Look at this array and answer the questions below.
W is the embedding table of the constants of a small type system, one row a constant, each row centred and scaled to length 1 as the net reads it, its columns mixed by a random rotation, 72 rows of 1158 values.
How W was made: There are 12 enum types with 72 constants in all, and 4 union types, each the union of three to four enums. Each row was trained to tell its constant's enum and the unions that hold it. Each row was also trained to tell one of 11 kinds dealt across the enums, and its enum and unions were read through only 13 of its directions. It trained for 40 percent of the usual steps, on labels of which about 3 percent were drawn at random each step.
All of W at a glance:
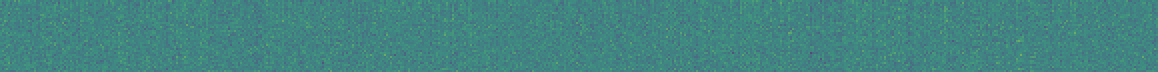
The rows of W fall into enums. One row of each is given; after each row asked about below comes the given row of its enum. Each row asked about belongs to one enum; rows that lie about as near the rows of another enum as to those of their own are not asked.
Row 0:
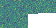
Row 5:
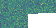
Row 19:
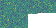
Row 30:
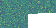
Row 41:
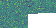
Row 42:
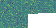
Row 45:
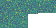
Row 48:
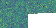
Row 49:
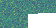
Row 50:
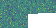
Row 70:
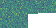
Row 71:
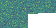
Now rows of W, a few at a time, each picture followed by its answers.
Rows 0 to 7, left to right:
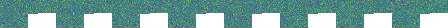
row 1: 19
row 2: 42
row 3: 41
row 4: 42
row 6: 42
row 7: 0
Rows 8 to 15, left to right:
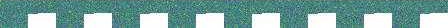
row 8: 19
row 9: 30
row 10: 5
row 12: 0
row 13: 45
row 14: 42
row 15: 71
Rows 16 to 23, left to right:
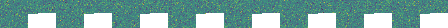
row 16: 30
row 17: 41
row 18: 30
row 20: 49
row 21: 19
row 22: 48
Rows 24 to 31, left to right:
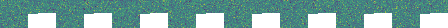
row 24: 50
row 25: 30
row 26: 48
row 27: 19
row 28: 0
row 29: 0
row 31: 70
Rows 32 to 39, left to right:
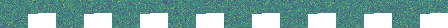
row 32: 30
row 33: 19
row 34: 19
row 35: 49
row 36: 0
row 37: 41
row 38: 71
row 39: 45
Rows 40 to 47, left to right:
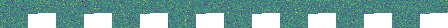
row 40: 45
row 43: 5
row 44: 5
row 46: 49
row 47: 71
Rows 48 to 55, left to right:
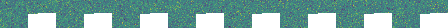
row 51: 71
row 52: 30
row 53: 41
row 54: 45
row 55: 48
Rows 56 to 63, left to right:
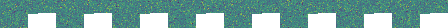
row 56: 5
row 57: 42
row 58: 41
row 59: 0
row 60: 30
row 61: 41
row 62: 5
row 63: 5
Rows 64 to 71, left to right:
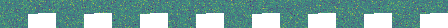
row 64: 70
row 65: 45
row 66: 42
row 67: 5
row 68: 41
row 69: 45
